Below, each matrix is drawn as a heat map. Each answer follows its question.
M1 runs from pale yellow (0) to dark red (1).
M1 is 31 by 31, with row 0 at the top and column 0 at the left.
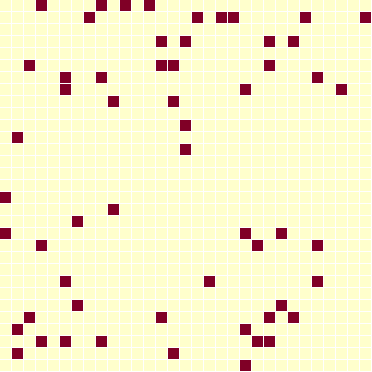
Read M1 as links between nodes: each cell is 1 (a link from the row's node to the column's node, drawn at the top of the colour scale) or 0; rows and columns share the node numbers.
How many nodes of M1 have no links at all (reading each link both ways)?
1
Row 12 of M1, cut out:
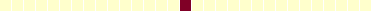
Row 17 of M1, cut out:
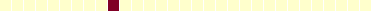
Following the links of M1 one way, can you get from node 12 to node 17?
no
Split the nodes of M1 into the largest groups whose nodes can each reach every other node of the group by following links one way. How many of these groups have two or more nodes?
0
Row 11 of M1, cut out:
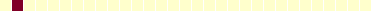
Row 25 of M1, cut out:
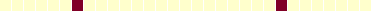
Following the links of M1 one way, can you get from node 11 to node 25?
yes
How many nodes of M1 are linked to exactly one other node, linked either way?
1
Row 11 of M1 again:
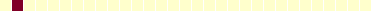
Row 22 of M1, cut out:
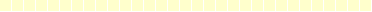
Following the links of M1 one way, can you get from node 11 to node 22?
yes
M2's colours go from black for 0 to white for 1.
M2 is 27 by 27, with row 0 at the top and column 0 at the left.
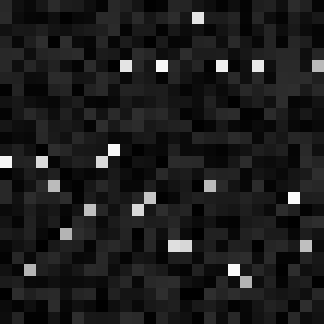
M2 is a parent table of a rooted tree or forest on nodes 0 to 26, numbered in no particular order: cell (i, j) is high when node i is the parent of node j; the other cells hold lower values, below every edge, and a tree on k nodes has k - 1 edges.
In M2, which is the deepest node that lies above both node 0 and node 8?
13
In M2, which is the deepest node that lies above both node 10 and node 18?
5
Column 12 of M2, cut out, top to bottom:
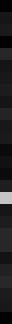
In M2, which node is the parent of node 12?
16
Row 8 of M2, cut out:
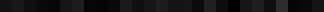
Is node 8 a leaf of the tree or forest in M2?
yes
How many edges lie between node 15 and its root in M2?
2
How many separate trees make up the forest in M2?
4
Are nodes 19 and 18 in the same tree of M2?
yes
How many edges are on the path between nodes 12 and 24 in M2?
2
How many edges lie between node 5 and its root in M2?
2
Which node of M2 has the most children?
5
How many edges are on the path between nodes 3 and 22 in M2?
4
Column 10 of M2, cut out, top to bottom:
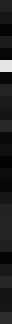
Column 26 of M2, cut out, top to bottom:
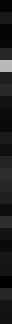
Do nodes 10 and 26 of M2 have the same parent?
yes
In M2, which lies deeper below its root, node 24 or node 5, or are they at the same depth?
the same depth
